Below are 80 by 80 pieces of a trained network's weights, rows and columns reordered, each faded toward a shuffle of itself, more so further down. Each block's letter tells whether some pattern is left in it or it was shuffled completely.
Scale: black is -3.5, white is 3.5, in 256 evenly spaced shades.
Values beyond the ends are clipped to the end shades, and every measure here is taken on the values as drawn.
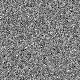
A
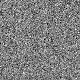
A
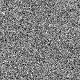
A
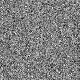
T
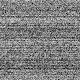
T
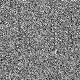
T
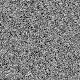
A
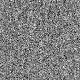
T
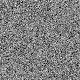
A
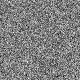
A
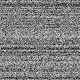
T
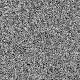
A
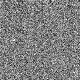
T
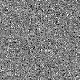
T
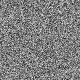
A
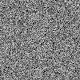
A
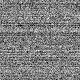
T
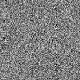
T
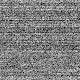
T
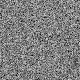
A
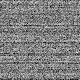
T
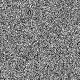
A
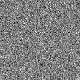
T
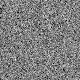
A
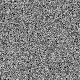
A
